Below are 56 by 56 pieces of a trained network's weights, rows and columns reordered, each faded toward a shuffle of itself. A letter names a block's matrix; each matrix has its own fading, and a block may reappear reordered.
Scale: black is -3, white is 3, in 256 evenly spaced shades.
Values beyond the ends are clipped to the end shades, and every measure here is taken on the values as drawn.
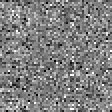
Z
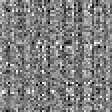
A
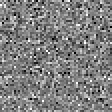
Z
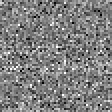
Z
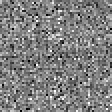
Z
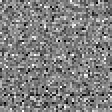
Z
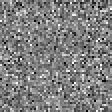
Z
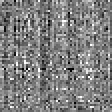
A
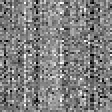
A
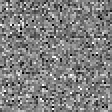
Z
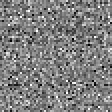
Z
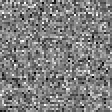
Z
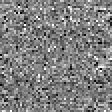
Z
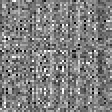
A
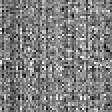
A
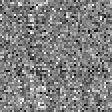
Z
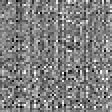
A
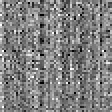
A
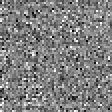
Z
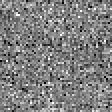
Z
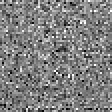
Z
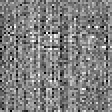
A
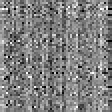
A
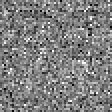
Z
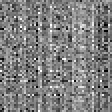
A
